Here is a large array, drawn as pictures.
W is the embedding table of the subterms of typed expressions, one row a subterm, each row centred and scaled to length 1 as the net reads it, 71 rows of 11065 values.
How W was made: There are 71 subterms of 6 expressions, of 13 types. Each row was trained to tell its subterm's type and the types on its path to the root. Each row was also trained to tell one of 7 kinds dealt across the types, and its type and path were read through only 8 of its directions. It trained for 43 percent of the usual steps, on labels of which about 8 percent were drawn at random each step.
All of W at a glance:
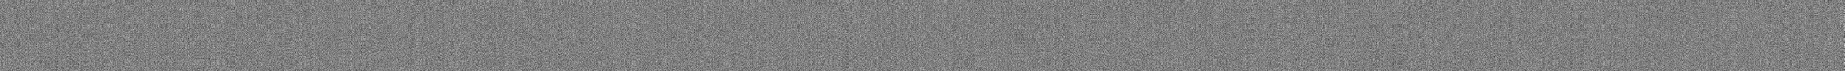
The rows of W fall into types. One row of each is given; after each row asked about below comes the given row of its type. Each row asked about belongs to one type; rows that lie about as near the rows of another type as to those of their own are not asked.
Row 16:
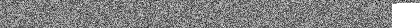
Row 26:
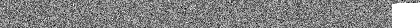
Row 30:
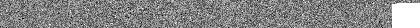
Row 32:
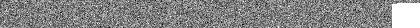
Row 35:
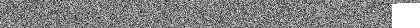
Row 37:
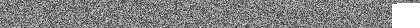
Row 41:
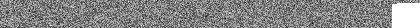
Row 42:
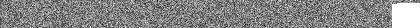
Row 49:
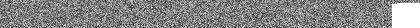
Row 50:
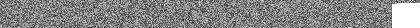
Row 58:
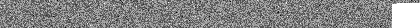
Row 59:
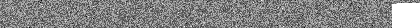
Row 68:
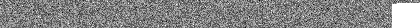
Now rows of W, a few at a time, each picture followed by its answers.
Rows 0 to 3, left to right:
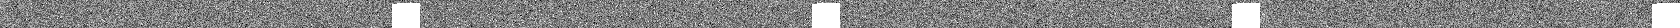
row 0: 42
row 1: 42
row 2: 16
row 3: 41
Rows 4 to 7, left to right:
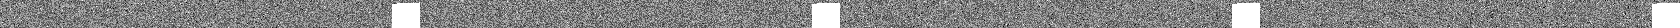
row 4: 41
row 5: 68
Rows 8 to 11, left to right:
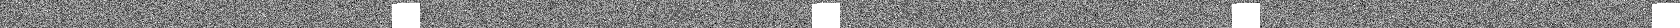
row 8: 32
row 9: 49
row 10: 68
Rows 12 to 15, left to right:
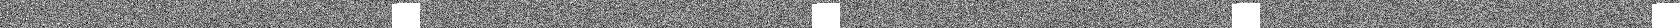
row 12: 49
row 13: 41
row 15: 58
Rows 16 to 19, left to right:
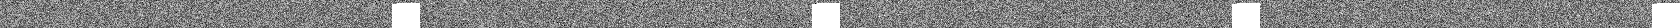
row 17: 16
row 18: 32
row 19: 58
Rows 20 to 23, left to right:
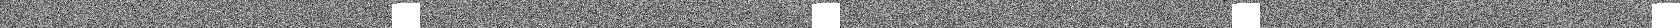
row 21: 16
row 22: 32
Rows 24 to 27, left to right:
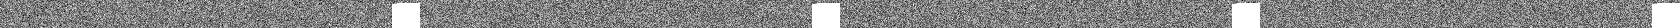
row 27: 58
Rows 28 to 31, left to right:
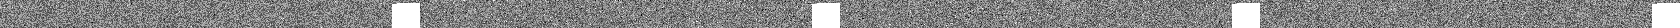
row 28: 41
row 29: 49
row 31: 35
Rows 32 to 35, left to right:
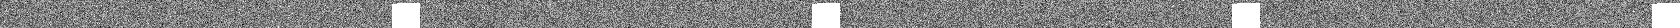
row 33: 42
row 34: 49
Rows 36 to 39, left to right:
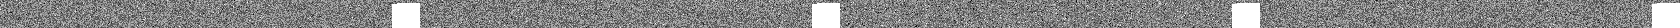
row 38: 32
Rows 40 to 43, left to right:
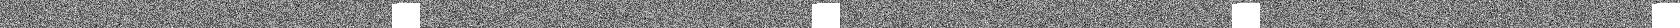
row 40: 49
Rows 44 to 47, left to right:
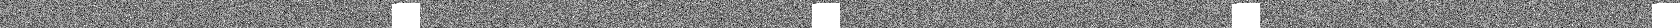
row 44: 68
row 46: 68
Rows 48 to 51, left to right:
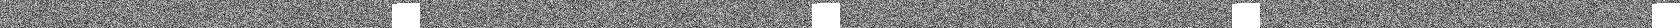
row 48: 41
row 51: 58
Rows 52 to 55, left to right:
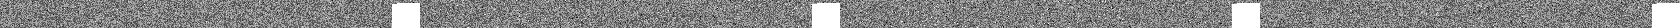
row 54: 26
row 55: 16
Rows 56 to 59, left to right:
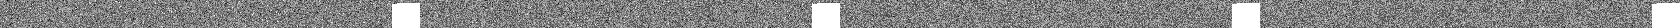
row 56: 50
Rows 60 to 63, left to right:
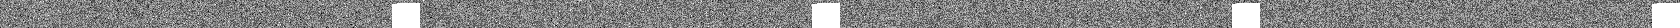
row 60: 32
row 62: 50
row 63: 26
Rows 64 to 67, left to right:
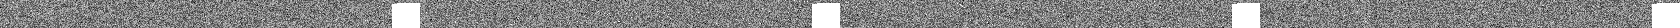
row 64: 26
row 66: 50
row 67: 26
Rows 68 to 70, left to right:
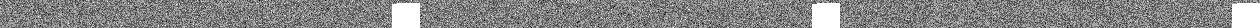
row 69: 37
